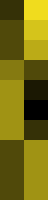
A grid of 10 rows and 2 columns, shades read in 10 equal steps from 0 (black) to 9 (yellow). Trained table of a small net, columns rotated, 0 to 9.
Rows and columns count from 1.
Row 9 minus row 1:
1 -3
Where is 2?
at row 1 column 1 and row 7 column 2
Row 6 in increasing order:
0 6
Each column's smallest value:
2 0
